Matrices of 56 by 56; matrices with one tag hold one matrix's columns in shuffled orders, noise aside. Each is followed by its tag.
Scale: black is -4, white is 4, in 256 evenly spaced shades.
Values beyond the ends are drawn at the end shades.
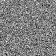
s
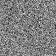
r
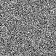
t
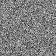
t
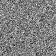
t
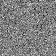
r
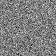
t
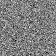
s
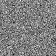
s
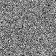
s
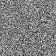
s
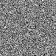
s
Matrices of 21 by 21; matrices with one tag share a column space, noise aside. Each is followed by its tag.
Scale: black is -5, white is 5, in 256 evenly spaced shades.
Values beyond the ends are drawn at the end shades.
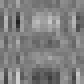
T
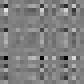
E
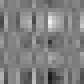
T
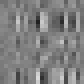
T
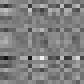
E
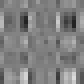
T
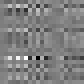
E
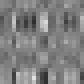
T
